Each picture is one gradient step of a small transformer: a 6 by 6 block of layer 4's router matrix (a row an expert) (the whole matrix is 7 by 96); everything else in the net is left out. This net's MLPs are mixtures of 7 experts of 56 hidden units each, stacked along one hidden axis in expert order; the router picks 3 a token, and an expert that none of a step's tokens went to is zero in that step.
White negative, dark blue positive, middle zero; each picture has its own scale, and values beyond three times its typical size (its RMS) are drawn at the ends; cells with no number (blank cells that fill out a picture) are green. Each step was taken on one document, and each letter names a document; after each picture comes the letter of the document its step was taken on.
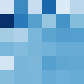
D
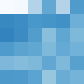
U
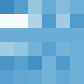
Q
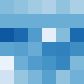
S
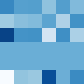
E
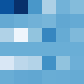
D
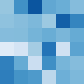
Q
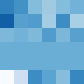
E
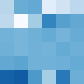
U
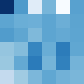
S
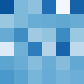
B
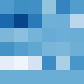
D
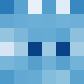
B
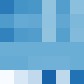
E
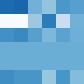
U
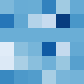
Q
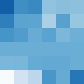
E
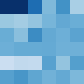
D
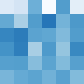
U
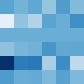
Q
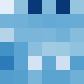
B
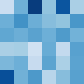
S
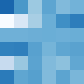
Q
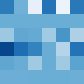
B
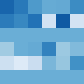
Q
